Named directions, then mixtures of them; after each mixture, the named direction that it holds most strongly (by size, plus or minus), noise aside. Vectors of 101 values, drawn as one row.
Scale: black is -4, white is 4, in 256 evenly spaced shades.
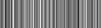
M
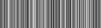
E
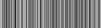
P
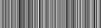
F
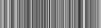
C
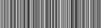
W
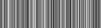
E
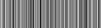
M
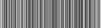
P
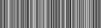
E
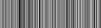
F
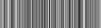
C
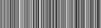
F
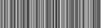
W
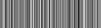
M
